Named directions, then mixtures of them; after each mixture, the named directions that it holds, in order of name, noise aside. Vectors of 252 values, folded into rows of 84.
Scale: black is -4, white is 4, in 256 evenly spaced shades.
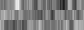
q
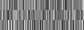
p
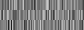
p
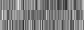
p, q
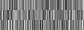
p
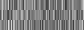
p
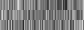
p, q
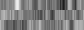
q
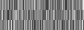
p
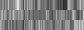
p, q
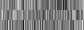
p, q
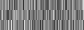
p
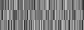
p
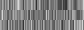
p, q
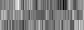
p, q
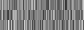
p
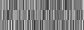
p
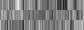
p, q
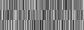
p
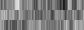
q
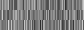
p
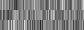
p, q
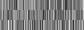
p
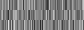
p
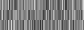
p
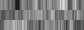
q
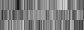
p, q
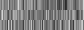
p, q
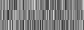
p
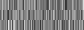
p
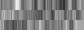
q
